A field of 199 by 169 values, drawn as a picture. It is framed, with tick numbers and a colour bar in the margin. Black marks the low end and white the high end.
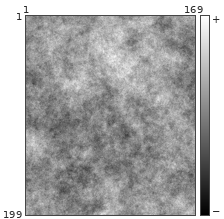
There are no regular stripes. Overall the values sit about 60% of the way up the scale. The top middle is the ninth with the highest average.
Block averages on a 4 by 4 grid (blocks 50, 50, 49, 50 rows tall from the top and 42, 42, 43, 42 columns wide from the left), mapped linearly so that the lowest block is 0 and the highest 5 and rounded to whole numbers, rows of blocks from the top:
3452
1342
1002
1022
